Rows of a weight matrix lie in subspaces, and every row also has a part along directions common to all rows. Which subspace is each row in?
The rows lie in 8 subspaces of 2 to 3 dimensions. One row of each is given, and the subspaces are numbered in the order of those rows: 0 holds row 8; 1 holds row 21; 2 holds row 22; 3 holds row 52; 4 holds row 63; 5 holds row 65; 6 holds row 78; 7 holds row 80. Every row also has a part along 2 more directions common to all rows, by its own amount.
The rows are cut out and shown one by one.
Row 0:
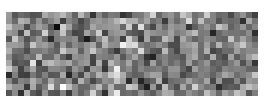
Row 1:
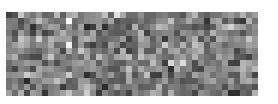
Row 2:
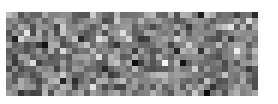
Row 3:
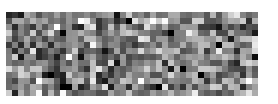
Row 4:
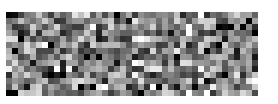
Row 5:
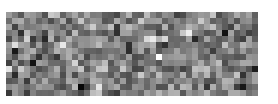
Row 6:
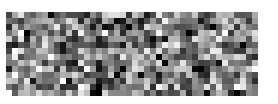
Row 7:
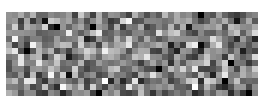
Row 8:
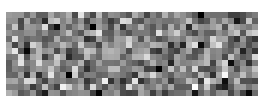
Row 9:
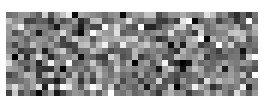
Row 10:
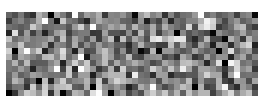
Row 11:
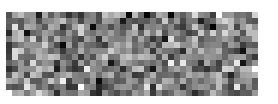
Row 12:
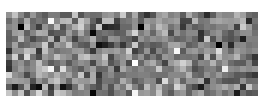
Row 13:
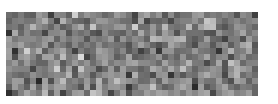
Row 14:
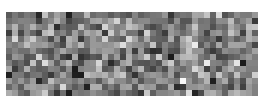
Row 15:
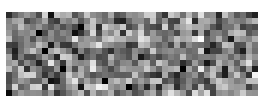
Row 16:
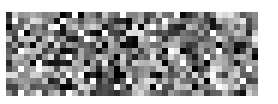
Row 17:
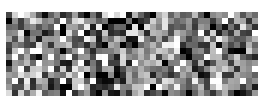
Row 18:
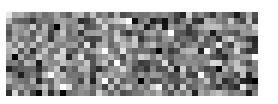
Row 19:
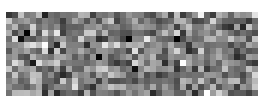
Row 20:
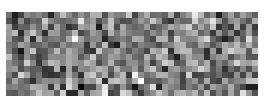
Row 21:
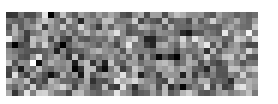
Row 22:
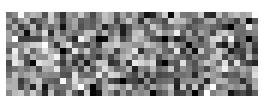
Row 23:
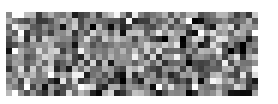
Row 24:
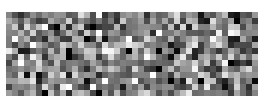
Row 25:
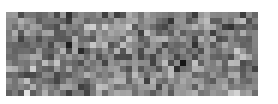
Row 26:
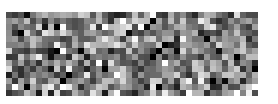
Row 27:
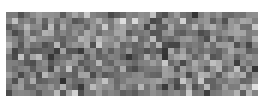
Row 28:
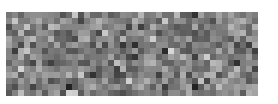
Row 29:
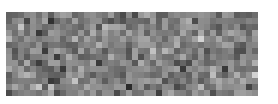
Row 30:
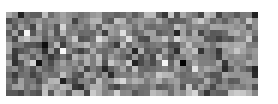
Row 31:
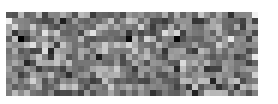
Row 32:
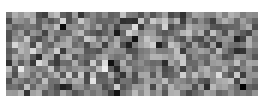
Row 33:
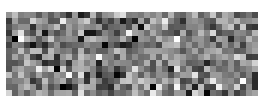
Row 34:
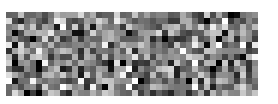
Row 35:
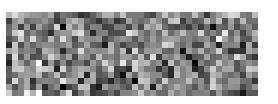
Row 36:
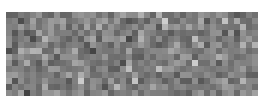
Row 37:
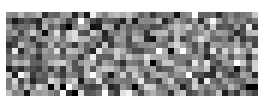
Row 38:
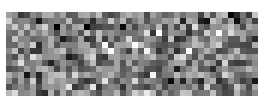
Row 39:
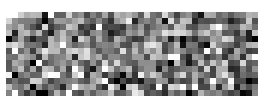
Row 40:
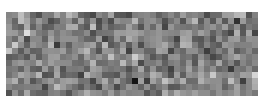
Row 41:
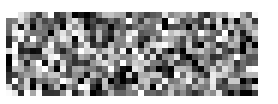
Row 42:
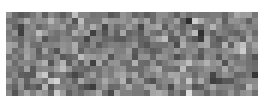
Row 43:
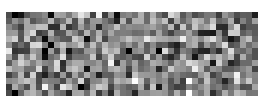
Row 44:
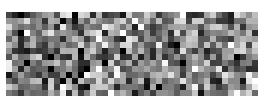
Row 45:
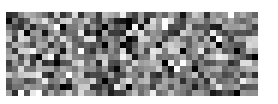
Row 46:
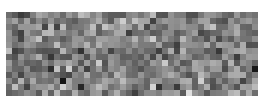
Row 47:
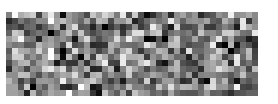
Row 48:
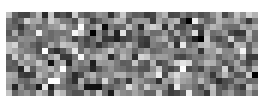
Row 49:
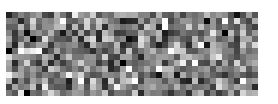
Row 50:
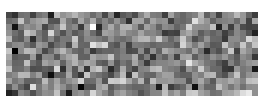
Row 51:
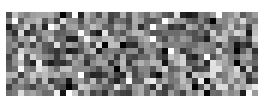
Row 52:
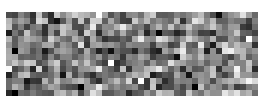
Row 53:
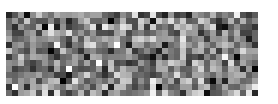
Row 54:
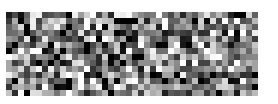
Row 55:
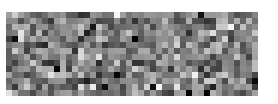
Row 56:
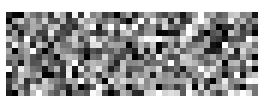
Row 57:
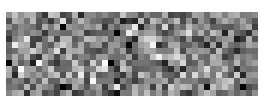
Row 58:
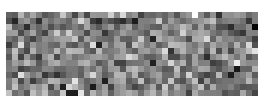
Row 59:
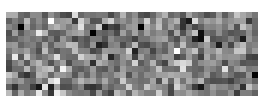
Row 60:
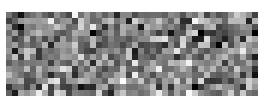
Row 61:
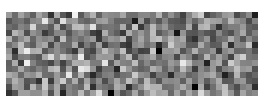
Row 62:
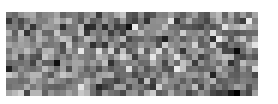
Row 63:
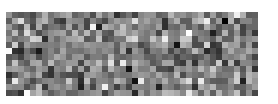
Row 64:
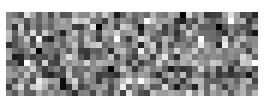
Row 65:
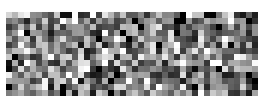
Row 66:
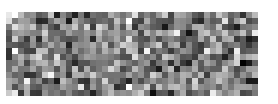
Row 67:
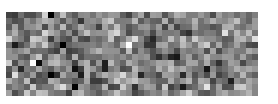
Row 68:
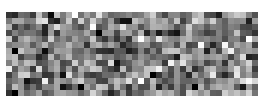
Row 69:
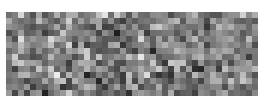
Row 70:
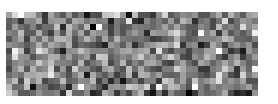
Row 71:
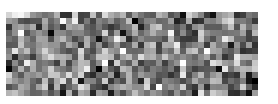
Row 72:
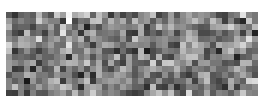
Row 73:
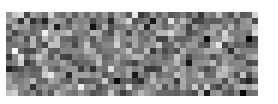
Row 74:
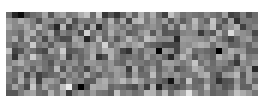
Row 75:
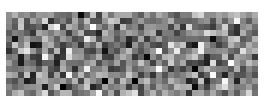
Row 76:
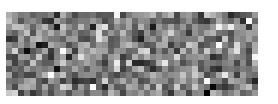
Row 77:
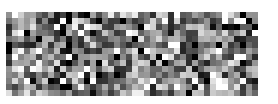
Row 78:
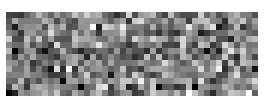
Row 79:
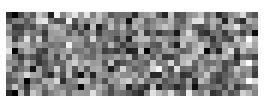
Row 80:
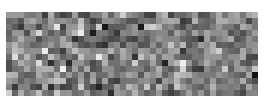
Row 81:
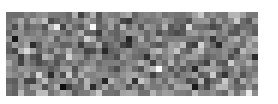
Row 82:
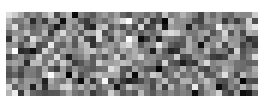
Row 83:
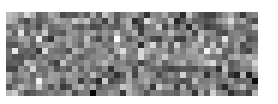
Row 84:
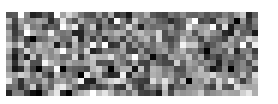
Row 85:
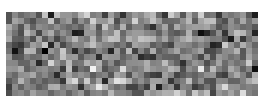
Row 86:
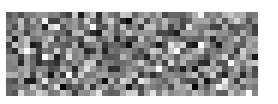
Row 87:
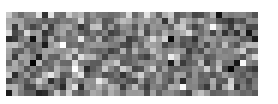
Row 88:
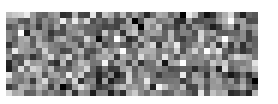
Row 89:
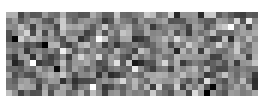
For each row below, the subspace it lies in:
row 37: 6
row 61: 5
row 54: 4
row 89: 2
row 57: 1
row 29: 7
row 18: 5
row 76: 2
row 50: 4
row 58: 6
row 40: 4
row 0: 6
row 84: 4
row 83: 5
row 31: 2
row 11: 1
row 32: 1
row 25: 3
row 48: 7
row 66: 3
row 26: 6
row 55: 2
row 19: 2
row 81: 0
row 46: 6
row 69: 3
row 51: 6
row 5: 1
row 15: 7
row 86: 0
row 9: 7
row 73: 6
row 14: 1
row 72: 3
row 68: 3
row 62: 3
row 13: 5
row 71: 5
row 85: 7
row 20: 6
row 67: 1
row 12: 7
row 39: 1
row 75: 0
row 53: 6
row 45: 3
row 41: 4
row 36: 4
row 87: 1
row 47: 2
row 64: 5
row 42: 7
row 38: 0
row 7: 0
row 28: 6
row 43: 0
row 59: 7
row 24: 0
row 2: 2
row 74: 0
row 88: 5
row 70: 0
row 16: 6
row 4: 2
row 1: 3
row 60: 7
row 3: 5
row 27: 6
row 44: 5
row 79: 3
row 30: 2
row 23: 7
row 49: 4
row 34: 4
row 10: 5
